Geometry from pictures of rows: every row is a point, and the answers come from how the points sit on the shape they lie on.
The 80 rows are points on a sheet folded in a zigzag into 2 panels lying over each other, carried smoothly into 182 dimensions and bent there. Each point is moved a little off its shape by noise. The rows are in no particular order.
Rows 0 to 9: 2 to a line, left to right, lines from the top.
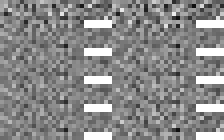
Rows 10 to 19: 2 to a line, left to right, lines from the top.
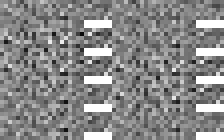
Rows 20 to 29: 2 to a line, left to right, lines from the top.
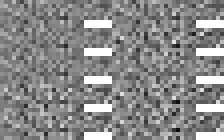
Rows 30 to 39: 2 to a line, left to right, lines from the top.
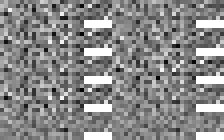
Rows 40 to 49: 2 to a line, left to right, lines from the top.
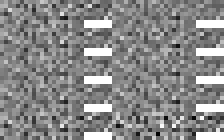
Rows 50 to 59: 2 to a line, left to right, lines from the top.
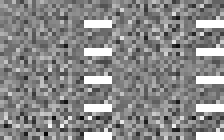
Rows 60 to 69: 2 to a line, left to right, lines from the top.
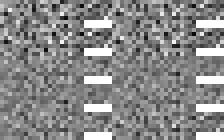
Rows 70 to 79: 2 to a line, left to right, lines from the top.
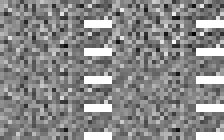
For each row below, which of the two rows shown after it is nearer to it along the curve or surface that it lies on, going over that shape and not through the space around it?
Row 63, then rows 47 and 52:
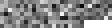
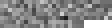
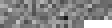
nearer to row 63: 47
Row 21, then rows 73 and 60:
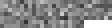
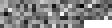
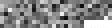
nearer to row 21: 73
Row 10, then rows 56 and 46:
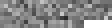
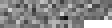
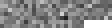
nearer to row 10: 56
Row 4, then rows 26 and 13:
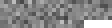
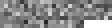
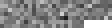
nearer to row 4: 13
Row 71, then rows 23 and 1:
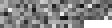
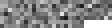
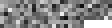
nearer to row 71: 1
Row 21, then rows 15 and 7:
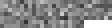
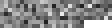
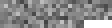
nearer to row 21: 15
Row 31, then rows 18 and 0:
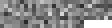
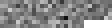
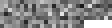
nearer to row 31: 0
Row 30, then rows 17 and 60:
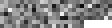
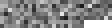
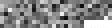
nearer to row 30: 60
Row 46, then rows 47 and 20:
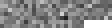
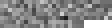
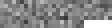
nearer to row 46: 20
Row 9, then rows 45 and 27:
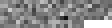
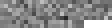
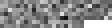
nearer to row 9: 27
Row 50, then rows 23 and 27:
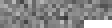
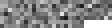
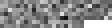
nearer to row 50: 23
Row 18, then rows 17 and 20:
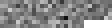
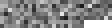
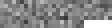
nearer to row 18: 17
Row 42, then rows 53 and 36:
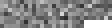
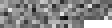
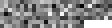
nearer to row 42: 36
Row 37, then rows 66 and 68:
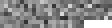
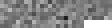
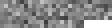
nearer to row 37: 68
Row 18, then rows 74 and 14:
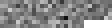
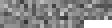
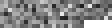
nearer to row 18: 14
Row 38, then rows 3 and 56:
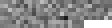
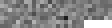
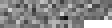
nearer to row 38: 56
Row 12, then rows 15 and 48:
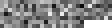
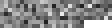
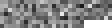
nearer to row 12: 48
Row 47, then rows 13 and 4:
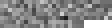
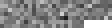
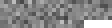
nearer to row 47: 13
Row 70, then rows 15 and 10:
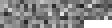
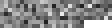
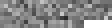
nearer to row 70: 15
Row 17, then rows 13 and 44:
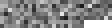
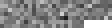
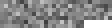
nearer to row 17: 13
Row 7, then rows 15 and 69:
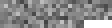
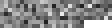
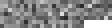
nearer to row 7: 15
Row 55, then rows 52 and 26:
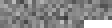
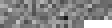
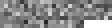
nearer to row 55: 52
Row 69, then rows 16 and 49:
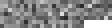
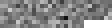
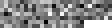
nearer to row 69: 49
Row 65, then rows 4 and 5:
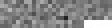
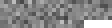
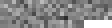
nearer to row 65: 4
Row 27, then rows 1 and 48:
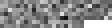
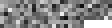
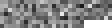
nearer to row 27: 1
